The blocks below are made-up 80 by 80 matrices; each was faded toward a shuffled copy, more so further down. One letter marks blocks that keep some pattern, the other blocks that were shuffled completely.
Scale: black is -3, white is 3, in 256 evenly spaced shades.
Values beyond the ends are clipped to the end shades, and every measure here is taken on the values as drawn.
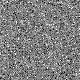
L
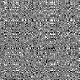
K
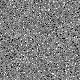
L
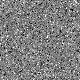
L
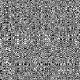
K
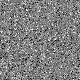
L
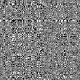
K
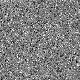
L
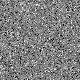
L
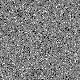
L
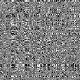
K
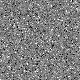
L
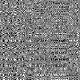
K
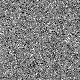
L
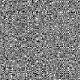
K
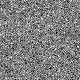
L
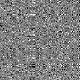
K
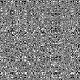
K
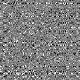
K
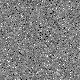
L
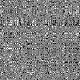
K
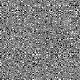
K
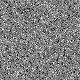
L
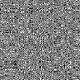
K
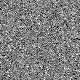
L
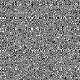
K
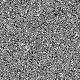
L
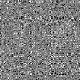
K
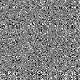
K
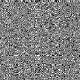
K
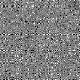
K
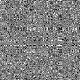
K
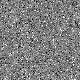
L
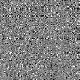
K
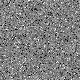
L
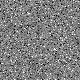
L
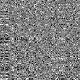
K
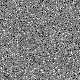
L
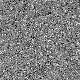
L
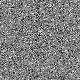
L
